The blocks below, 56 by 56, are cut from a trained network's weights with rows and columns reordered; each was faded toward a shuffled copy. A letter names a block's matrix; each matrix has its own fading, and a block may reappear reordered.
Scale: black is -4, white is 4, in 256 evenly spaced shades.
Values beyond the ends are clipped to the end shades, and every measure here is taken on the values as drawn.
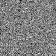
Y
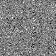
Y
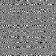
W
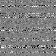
W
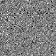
Y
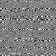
W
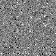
Y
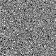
Y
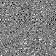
Y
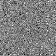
Y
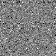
Y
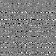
W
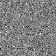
Y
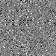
Y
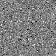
Y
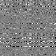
W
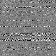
W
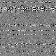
W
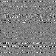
W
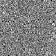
Y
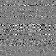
W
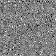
Y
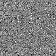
Y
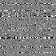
W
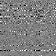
W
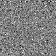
Y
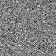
Y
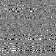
W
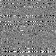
W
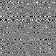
W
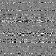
W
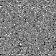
Y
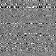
W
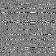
W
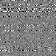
W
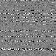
W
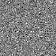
Y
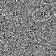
Y
